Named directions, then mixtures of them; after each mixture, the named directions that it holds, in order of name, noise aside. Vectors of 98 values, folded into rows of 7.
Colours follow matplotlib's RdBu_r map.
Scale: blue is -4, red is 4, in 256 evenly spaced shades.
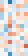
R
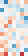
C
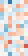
R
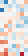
C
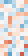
C, R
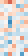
C, R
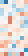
C, R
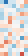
C, R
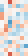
R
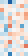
R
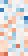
C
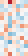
R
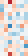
R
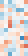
C, R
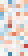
R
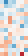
C, R
